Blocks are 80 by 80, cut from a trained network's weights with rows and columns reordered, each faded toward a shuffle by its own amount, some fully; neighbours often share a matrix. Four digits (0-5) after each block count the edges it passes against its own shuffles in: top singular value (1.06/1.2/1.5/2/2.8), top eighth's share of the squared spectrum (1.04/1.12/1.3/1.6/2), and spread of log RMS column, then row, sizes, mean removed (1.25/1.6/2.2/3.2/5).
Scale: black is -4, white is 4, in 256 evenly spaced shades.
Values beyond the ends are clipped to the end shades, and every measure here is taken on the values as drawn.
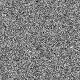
0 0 0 0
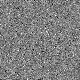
0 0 0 0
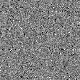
3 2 0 2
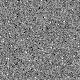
1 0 0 0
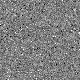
2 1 0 1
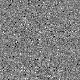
3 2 1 1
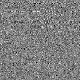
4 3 0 2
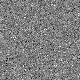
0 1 0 0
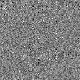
3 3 1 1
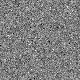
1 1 0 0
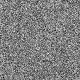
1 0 0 0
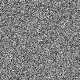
0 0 0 0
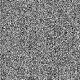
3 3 0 1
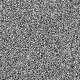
0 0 0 0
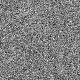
1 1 0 0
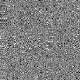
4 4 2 2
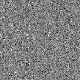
3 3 1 1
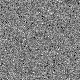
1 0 0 0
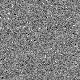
2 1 0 0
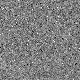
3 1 0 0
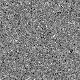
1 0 0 0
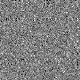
3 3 1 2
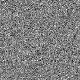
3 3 0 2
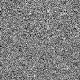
3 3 0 1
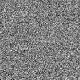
3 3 0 1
